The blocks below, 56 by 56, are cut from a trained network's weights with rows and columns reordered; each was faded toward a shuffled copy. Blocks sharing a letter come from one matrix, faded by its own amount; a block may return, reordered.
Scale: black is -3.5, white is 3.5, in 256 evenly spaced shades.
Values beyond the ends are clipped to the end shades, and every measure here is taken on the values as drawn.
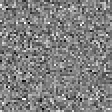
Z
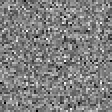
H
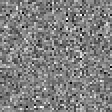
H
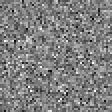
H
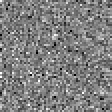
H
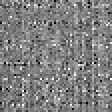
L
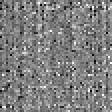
L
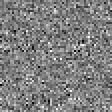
H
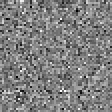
Z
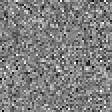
H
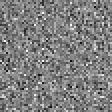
Z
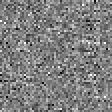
H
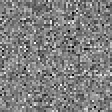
Z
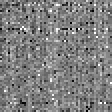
L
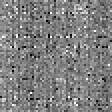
L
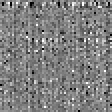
L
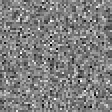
H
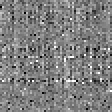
L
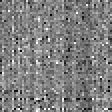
L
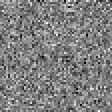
Z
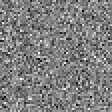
H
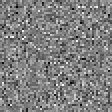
H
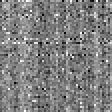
L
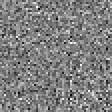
H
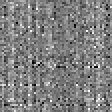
L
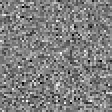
H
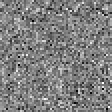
Z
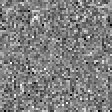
H
